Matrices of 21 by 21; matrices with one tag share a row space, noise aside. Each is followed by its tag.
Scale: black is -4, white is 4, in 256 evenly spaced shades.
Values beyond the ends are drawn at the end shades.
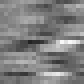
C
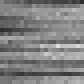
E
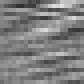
C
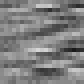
C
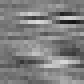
C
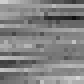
E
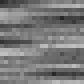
E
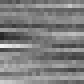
E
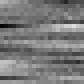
E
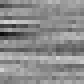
E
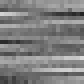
E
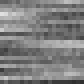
E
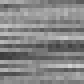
E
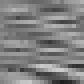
C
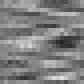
C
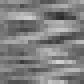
C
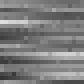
E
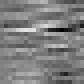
C
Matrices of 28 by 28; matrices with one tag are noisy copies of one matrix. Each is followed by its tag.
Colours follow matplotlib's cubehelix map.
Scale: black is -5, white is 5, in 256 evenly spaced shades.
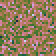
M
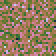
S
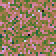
M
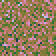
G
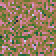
M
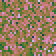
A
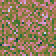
G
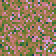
A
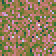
A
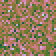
G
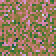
G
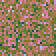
G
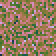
M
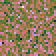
S
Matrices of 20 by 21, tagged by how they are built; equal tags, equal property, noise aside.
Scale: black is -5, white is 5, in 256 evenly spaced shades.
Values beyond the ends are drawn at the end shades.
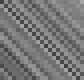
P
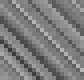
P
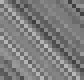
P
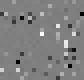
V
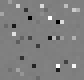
V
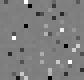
V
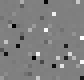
V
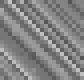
P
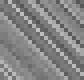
P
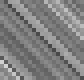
P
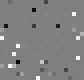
V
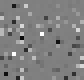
V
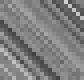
P
